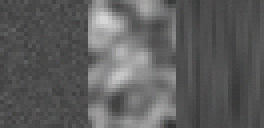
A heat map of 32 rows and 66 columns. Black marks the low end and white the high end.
The table splits into one row of 3 panels. Panel 1,1: low, fine-grained, faint in contrast. Panel 1,2: middling, blotchy, strong in contrast. Panel 1,3: low, streaked downward, faint in contrast.
